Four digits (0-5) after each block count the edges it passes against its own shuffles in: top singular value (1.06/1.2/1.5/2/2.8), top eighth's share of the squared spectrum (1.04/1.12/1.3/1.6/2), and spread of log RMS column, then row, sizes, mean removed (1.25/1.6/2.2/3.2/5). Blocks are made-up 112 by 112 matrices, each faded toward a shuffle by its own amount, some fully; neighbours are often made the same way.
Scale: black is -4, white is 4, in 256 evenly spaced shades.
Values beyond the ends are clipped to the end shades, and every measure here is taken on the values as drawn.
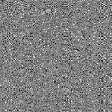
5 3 2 2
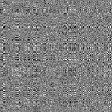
5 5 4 3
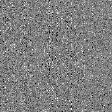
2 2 3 0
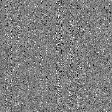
1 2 3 0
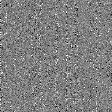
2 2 3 0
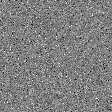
0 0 0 0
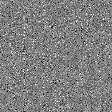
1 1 2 0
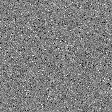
0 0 0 0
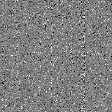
3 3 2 0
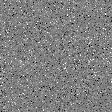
1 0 0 0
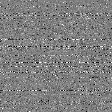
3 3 0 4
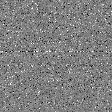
2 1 0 2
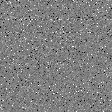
1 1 0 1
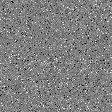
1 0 0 0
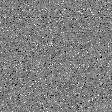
1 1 0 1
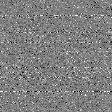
2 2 0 3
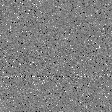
2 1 0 1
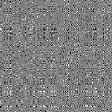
5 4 3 3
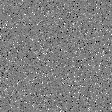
2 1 0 0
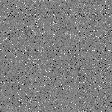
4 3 1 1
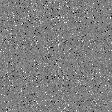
3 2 1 1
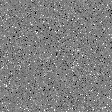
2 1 0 0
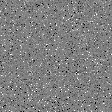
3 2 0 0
